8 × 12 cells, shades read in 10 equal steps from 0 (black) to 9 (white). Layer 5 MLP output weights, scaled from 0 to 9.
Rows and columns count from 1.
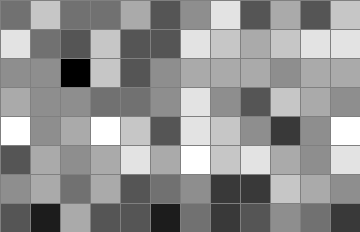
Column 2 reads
7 4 5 5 5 6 6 1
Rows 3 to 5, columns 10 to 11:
5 6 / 7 6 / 2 5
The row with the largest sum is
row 6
